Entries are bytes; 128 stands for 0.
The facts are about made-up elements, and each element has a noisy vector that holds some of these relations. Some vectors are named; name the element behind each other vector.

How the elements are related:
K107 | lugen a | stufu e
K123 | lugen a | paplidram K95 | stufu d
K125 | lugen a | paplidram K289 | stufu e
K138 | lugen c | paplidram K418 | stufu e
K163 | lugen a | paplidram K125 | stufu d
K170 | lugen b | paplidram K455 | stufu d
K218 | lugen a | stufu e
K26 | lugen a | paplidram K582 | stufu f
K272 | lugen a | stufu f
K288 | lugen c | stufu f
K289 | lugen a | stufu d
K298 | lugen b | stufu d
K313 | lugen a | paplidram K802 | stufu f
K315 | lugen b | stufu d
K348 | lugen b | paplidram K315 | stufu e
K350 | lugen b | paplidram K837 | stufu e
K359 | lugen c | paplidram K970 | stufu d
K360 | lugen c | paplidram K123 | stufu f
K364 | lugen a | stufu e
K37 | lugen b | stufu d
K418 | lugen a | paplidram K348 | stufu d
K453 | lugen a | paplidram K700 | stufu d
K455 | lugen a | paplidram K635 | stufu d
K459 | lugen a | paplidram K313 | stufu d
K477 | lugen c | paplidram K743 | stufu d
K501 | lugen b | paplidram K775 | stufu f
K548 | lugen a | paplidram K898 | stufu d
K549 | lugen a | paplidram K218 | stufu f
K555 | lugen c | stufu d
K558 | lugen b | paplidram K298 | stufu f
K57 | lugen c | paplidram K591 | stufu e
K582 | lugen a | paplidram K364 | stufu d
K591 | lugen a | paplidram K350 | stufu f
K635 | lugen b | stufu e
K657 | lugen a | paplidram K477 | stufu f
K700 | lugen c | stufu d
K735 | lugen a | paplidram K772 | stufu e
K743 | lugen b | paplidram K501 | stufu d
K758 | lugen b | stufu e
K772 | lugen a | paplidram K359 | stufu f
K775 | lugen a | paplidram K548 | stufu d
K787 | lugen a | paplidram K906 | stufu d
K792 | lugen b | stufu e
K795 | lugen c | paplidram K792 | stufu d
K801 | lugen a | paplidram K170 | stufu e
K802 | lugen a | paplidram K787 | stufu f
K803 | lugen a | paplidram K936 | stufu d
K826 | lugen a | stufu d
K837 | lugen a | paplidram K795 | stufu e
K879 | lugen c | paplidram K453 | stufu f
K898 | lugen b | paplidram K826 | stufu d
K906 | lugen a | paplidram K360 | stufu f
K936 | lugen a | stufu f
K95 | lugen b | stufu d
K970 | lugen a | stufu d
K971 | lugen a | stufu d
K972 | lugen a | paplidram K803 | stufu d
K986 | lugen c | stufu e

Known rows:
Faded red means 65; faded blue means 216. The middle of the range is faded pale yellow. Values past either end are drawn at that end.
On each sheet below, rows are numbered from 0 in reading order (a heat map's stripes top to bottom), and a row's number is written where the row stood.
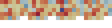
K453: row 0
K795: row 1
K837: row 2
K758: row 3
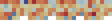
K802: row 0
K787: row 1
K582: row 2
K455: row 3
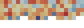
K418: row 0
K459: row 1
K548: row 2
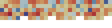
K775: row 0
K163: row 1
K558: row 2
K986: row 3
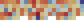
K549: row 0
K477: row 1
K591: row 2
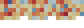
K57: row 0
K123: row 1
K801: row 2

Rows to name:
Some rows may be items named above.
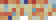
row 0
K313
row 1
K123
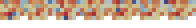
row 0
K501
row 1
K350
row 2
K477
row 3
K970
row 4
K986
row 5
K288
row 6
K555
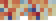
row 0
K477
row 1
K657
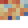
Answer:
K459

